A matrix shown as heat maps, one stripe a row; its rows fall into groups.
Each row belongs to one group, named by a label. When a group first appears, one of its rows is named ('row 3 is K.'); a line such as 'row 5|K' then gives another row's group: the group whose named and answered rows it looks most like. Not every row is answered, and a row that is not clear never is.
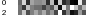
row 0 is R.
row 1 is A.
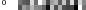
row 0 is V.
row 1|R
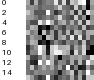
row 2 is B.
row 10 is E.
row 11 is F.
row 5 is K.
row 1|E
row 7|V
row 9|E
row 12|V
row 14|B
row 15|B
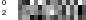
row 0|V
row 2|E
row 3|K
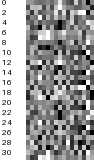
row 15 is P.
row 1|P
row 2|A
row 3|P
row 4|B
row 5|F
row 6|V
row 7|V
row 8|B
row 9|K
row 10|R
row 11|E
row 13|F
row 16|R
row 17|A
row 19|E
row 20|B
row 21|R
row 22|F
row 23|B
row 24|P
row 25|R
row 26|P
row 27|F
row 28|R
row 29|K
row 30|B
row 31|V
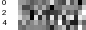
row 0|E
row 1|F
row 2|B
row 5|B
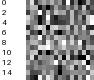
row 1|K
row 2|P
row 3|B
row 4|B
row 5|E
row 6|F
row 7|P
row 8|V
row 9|V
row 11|R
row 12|A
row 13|B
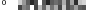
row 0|B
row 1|P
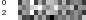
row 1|V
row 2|P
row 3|F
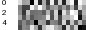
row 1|V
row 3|A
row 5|E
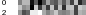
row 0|K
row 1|F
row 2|V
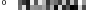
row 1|R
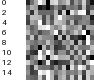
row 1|K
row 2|A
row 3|P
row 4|P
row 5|V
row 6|A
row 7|R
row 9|F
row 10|V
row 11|E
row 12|B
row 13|A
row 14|V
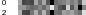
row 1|E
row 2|F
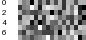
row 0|F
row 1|E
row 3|P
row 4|K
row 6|A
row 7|A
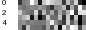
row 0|E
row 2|F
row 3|K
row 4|E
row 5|A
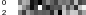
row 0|K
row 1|B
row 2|A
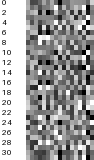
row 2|K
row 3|B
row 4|A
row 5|F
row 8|P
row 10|R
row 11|A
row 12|K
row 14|P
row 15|E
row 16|K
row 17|V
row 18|R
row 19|F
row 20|F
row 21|F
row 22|E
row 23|E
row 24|F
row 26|A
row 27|P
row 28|V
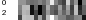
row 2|K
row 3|P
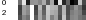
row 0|R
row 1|P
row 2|P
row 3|P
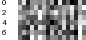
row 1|F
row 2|V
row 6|R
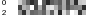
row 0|B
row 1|P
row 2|A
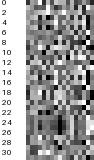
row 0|P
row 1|B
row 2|V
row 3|K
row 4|A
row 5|K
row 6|B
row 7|E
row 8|R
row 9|E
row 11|A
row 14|A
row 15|K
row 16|A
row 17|R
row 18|P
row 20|A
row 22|K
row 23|B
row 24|B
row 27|P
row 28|R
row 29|F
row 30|V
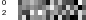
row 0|R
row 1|E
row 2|V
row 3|R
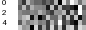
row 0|A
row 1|R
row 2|B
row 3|K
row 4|R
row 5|F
